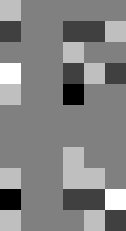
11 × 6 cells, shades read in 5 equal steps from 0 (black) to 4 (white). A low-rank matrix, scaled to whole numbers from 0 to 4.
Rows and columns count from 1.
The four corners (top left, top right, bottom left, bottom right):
3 2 3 1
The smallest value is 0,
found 2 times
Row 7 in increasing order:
2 2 2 2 2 2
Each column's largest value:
4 2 2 3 3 4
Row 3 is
2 2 2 3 2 2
